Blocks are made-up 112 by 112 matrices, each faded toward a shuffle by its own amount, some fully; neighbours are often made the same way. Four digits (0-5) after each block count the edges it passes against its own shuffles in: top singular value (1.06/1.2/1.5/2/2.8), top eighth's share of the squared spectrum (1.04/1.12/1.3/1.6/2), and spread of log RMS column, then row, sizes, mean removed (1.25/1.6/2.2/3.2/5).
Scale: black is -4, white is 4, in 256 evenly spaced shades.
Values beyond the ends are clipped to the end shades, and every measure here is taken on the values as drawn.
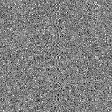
4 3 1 1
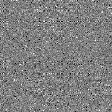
4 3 2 2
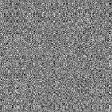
5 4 3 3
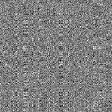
5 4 3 3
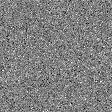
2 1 0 0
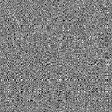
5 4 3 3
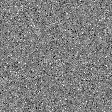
1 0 0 0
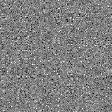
4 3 1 1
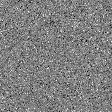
1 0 0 0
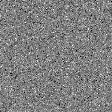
3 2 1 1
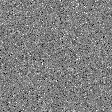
0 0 0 0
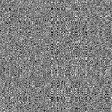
5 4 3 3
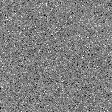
2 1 0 0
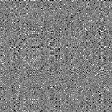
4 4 2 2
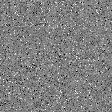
3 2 0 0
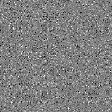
4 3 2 2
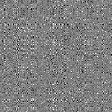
5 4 3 3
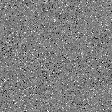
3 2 0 0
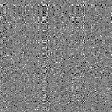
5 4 3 3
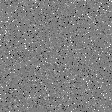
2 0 0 0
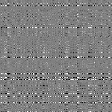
5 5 3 4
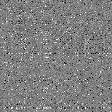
4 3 1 2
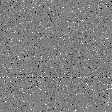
3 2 0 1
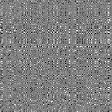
5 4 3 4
